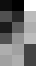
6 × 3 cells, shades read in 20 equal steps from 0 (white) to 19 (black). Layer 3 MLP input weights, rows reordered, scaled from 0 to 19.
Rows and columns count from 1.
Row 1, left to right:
18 19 0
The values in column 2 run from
6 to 19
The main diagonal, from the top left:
18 16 6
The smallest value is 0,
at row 1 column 3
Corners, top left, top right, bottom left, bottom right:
18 0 7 14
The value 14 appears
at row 5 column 3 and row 6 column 3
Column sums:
74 68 44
